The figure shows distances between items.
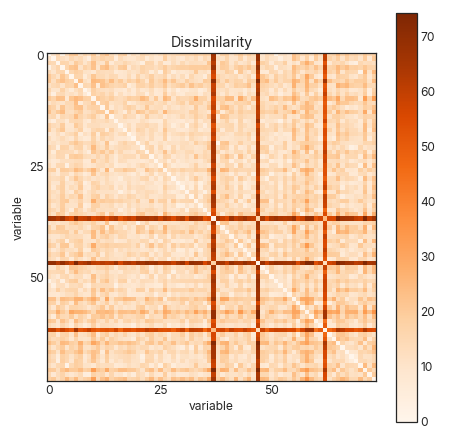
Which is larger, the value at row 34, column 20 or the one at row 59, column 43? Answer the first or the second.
the second
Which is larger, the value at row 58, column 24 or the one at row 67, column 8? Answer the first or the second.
the first
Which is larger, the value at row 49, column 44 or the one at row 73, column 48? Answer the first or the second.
the second
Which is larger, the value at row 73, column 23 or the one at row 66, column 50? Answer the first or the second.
the first
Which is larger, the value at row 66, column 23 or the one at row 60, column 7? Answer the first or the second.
the second
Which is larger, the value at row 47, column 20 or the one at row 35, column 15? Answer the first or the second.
the first
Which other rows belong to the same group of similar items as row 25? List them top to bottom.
0, 1, 2, 3, 4, 5, 6, 7, 8, 9, 10, 11, 12, 13, 14, 15, 16, 17, 18, 19, 20, 21, 22, 23, 24, 26, 27, 28, 29, 30, 31, 32, 33, 34, 35, 36, 38, 39, 40, 41, 42, 43, 44, 45, 46, 48, 49, 50, 51, 52, 53, 54, 55, 56, 57, 58, 59, 60, 61, 63, 64, 65, 66, 67, 68, 69, 70, 71, 72, 73
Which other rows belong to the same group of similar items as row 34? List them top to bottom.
0, 1, 2, 3, 4, 5, 6, 7, 8, 9, 10, 11, 12, 13, 14, 15, 16, 17, 18, 19, 20, 21, 22, 23, 24, 25, 26, 27, 28, 29, 30, 31, 32, 33, 35, 36, 38, 39, 40, 41, 42, 43, 44, 45, 46, 48, 49, 50, 51, 52, 53, 54, 55, 56, 57, 58, 59, 60, 61, 63, 64, 65, 66, 67, 68, 69, 70, 71, 72, 73
